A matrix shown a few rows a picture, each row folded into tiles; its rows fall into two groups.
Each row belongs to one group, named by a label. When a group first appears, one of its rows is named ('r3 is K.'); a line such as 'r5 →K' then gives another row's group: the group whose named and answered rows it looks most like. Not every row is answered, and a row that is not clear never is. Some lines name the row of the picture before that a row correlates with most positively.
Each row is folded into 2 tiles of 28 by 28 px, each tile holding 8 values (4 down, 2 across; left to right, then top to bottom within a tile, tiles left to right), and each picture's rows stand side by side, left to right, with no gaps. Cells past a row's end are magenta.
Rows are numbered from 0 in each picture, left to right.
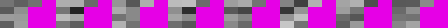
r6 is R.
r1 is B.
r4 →B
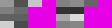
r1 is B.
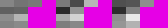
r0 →B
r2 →B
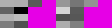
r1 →R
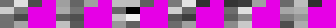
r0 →R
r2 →B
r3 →R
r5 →R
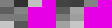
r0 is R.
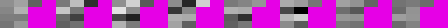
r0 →R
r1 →R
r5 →B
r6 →B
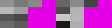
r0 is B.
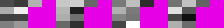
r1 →B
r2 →R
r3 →R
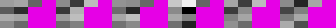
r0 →B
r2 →B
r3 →B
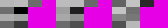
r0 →B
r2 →R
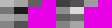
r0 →B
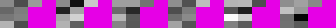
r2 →B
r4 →B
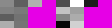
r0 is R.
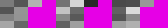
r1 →R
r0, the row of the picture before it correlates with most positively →0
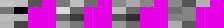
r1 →R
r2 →R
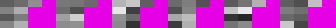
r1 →B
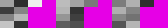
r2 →R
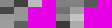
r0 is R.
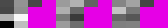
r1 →R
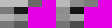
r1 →B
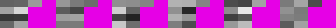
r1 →B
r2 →R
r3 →B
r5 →R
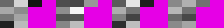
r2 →R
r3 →R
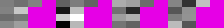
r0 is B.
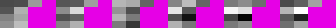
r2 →B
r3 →R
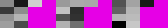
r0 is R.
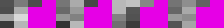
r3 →R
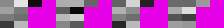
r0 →R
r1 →B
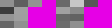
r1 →R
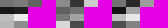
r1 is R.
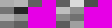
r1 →R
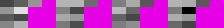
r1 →B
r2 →R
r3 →B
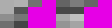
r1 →B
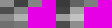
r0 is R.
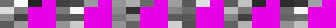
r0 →R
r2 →B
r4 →R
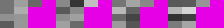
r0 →R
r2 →R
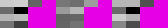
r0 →B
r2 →B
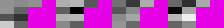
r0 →R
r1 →B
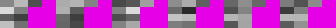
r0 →R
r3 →B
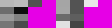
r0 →B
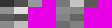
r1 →R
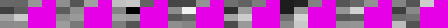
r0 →B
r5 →B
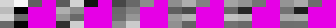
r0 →B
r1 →R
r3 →B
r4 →B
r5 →B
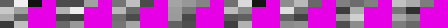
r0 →R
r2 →R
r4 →R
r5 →R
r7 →B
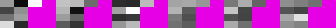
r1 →B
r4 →R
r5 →B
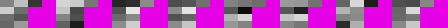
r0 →R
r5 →B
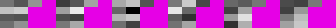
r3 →R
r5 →B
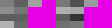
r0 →R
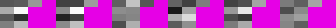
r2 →R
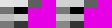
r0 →B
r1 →B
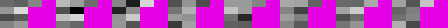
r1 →B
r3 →R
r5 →B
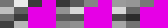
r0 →R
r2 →R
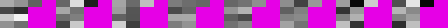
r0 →B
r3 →B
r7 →R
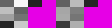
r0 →R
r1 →R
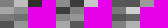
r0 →R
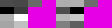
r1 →B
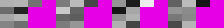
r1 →R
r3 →R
